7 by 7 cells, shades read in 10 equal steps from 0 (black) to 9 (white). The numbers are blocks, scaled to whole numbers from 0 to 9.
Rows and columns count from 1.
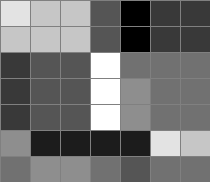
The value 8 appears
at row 1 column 1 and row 6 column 6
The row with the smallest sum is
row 6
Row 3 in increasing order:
2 3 3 4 4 4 9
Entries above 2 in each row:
4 4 6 6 6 3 7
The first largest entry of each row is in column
1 1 4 4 4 6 2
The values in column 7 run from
2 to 7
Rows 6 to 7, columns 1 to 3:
5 1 1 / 4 5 5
